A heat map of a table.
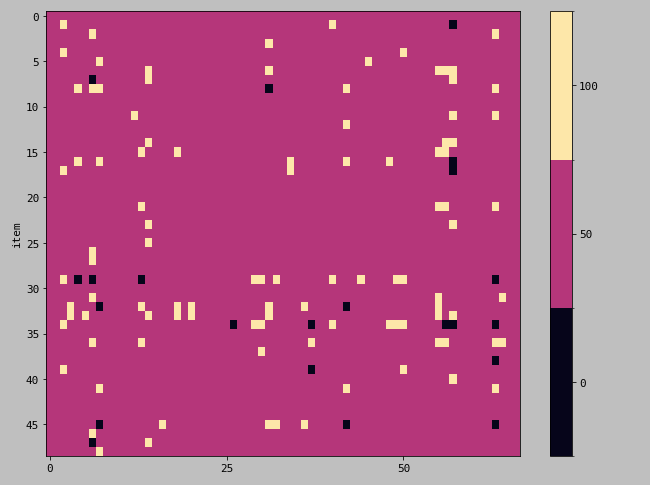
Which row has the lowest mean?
38
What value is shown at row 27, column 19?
50
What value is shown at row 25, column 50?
50
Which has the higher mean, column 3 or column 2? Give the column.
2
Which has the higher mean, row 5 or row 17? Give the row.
5
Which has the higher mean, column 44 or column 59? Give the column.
44
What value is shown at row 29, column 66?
50
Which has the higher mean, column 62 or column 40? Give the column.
40
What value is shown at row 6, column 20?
50
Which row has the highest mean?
33
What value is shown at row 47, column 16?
50
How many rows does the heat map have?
49
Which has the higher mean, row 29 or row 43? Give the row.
29
